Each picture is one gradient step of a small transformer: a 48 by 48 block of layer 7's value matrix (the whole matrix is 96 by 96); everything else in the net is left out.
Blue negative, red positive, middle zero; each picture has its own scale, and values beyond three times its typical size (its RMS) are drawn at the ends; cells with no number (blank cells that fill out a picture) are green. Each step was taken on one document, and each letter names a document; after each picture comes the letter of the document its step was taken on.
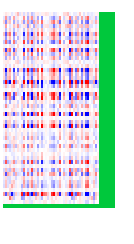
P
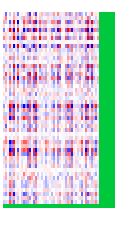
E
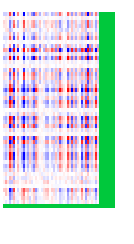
E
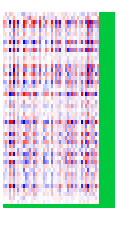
E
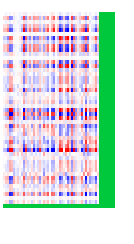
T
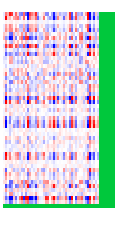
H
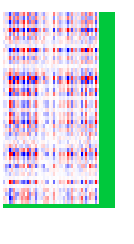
E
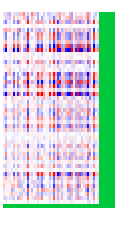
P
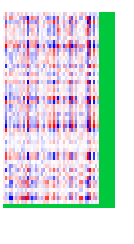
H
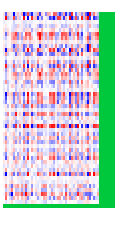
P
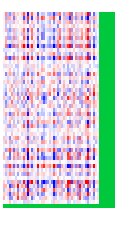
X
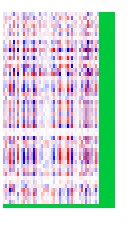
E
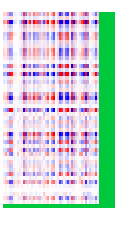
T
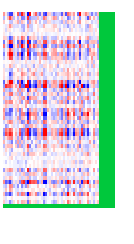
X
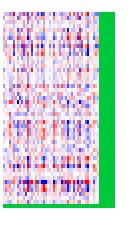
X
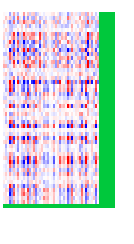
E
